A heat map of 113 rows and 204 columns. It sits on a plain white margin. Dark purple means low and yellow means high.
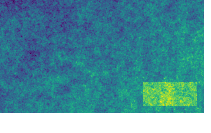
Average level on the scale: 40%. Slope: up to the bottom right. Odd patch: higher, in the bottom right. Ninth with the lowest average: top left. Stripes: none. Ninth with the highest average: bottom right.
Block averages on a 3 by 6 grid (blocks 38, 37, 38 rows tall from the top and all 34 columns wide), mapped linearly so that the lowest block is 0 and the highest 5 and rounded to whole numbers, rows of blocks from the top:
0 0 1 1 2 2 | 1 1 2 2 2 3 | 1 2 2 3 5 5
